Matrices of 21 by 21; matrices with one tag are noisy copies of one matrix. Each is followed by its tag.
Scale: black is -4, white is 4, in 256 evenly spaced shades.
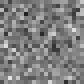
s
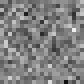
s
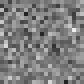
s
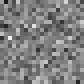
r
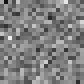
r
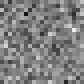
s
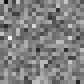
r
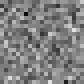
s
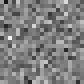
r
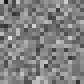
r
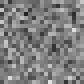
s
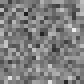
s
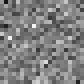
r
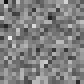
r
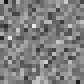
r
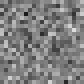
s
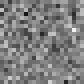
s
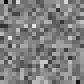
r
